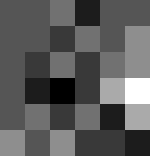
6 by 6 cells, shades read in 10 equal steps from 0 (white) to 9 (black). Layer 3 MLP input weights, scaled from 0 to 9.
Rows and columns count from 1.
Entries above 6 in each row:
1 1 2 3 2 3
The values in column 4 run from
5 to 8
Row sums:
37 34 34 33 34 36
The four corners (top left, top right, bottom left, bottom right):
6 6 4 8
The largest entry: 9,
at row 4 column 3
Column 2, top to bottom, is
6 6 7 8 5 6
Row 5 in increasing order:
3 5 5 6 7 8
